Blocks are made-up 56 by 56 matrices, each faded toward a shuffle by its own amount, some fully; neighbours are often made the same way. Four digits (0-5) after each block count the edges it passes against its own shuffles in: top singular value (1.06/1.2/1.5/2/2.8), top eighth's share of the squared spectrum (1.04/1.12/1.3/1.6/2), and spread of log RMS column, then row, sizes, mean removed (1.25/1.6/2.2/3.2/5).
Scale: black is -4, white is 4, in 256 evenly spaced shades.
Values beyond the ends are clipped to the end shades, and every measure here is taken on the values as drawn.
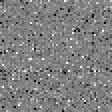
2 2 0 0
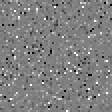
1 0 0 0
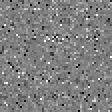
2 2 0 1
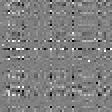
4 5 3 3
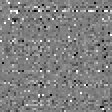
3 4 1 2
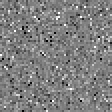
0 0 0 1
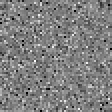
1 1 0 0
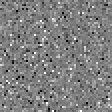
0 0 0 0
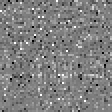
3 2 0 1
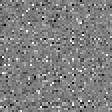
4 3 1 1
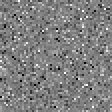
2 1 0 0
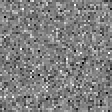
1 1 0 0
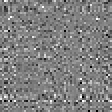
4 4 2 2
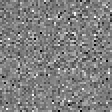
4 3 1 1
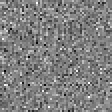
3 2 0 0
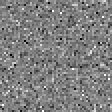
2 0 0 0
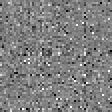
4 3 1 1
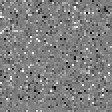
1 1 0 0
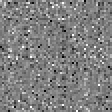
3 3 1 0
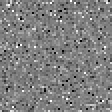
0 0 0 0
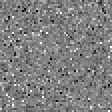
0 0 0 0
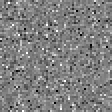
0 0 0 0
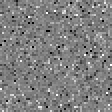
0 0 0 0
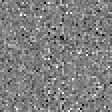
1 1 1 0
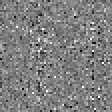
1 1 2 0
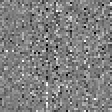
2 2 3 0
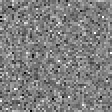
0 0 1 0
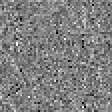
1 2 2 0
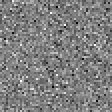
0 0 1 0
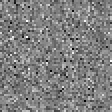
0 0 2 0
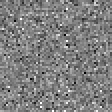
0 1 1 0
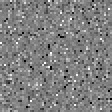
1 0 0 0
